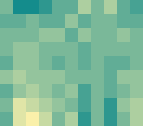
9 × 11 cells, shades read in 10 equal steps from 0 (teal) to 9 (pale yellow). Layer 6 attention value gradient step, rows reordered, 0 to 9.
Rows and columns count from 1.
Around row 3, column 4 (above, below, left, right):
3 4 4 5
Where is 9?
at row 9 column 3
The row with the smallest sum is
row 1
